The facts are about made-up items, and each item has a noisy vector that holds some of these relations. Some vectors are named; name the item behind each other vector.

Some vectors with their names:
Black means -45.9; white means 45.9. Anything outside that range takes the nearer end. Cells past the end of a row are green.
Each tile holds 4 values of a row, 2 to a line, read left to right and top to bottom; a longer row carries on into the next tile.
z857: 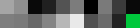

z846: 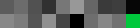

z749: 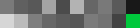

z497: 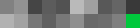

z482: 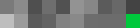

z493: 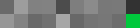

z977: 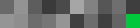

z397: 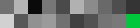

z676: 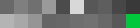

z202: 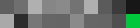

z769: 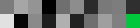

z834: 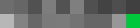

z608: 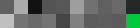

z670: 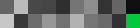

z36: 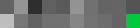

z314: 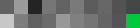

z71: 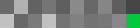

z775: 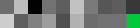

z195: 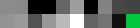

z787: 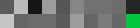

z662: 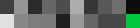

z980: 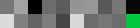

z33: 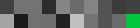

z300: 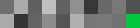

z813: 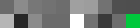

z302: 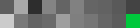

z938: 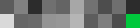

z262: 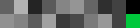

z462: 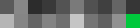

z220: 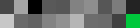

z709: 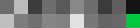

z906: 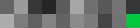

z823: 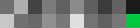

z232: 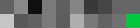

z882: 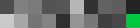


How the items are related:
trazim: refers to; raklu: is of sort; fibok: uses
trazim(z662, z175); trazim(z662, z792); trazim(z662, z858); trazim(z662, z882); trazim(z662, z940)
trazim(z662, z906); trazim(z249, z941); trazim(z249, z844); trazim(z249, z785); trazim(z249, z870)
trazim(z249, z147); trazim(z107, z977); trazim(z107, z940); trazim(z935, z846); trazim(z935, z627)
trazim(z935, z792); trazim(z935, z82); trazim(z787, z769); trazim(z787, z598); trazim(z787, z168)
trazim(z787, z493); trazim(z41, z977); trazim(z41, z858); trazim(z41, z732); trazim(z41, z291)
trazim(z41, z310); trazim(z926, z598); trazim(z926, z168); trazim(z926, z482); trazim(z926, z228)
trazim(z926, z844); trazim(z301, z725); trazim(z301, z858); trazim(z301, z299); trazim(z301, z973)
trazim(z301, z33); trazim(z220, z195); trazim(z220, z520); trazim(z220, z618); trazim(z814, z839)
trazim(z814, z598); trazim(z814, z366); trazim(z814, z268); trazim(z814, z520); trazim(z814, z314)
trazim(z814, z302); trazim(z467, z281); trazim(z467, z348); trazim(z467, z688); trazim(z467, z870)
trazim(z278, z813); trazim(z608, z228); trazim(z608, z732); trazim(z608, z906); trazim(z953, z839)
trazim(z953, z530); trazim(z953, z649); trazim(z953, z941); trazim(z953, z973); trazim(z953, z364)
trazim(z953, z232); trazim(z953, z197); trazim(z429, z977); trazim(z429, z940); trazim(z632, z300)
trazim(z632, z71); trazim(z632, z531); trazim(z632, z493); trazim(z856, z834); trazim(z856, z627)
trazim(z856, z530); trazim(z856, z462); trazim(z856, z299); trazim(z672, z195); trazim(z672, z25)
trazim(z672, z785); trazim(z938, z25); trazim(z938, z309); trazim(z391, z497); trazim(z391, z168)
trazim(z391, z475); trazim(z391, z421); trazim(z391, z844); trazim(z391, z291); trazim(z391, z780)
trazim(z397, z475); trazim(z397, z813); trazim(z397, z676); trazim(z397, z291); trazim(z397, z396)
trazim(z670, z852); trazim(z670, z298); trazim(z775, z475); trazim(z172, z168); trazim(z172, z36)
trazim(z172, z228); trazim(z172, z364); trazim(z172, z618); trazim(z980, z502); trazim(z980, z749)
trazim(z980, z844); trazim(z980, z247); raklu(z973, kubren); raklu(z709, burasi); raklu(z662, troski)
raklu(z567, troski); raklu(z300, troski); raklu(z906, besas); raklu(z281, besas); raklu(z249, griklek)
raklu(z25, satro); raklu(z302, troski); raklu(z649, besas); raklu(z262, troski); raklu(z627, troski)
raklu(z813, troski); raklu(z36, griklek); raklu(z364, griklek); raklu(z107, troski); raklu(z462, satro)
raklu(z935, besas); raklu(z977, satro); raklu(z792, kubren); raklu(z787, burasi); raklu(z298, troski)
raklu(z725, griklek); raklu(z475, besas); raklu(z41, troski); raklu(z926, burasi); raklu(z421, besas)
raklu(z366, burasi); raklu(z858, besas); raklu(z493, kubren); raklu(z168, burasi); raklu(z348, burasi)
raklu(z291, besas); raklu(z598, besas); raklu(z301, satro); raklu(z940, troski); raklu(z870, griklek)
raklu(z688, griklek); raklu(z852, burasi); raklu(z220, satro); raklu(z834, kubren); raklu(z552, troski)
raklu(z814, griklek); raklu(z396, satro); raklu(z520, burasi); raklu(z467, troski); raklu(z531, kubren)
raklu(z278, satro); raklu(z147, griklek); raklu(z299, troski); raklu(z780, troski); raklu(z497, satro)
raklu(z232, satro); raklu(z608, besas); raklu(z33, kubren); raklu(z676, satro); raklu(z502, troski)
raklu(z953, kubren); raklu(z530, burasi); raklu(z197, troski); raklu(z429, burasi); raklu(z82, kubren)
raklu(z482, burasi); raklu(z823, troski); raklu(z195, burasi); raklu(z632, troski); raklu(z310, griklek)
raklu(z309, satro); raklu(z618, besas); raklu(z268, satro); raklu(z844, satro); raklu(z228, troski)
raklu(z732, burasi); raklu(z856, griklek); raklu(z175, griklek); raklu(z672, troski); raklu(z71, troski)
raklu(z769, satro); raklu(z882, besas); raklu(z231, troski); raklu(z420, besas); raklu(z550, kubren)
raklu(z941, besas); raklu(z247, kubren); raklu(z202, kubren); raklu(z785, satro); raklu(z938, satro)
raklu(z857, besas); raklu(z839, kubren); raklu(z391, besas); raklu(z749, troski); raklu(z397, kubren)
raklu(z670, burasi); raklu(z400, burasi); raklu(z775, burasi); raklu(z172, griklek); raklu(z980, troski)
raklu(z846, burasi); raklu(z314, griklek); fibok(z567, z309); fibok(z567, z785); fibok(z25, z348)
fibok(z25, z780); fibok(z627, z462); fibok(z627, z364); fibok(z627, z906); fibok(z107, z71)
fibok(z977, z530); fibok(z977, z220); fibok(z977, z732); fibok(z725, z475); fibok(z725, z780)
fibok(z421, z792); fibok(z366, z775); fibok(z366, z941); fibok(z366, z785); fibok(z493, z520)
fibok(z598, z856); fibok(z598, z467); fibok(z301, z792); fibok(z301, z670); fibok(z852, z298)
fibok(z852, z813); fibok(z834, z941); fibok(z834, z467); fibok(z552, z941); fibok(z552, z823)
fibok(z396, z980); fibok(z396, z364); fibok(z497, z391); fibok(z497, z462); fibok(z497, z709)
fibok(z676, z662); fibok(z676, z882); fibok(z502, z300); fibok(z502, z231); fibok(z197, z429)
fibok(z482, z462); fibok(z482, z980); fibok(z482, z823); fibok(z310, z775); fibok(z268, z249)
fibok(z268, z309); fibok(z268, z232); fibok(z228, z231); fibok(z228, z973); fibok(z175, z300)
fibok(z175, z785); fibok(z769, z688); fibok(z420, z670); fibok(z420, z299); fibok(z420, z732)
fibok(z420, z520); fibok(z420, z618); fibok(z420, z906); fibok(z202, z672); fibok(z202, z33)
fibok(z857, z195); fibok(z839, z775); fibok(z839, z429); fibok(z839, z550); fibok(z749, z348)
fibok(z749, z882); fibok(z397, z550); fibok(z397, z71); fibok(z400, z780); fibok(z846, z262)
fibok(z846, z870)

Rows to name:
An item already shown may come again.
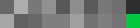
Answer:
z531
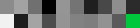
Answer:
z688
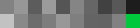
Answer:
z552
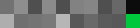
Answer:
z420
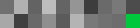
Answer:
z300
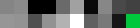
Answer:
z195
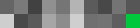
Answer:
z309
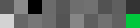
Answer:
z953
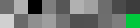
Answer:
z397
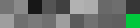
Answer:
z421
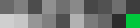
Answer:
z348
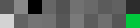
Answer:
z953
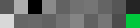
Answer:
z814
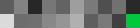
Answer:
z938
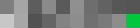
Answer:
z598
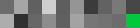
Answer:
z300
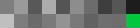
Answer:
z552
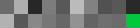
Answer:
z278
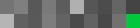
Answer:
z175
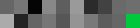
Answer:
z973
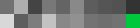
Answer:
z550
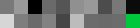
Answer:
z980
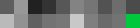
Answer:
z364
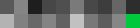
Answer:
z462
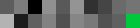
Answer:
z973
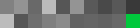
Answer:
z567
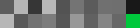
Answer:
z632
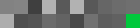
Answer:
z228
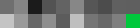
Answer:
z941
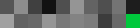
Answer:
z792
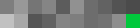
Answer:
z598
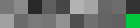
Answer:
z421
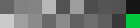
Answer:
z400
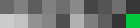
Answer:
z348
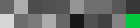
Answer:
z107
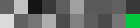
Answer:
z429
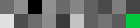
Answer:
z249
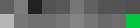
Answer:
z649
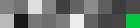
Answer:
z852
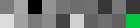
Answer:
z467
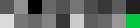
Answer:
z856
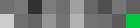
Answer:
z785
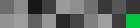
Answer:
z870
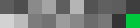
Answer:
z25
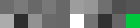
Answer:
z813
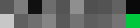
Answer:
z935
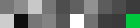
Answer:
z298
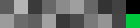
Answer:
z262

